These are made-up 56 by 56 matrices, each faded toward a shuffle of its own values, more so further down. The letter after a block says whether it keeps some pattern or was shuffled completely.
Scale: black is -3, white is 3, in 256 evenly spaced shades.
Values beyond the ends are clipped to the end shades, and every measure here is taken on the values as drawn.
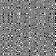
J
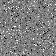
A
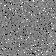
A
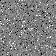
A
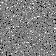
A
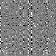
J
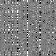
J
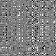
J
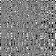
J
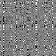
J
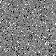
A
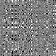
J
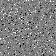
A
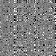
J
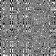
J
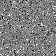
A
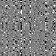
J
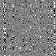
J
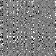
J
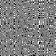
J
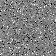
A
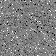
A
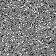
A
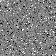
A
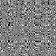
J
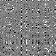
J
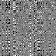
J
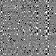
J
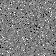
A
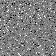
A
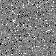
A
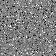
A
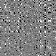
J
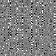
J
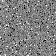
A
